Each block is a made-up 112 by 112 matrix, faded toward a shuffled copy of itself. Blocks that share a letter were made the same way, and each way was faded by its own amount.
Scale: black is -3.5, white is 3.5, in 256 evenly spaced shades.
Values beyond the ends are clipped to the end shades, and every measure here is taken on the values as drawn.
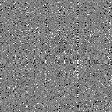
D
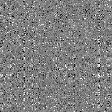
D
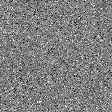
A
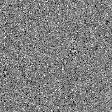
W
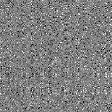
D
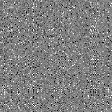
D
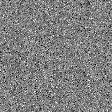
A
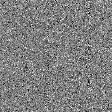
W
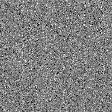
W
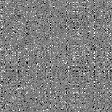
D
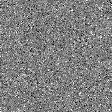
A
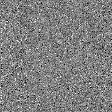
W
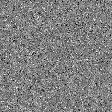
A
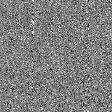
W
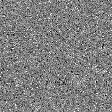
A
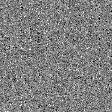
W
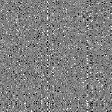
D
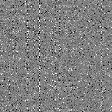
D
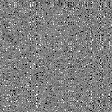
D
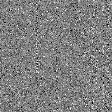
W
